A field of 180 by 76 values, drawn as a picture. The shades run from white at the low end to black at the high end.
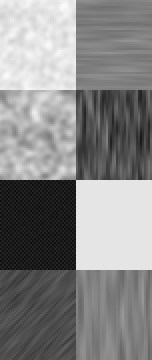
The table splits into 4 rows of 2 panels. Panel 1,1: very low, blotchy, faint in contrast. Panel 1,2: middling, streaked across, faint in contrast. Panel 2,1: low, blotchy. Panel 2,2: high, streaked downward. Panel 3,1: very high, checkered, faint in contrast. Panel 3,2: very low, flat. Panel 4,1: high, slanting up to the right, faint in contrast. Panel 4,2: middling, streaked downward, faint in contrast.
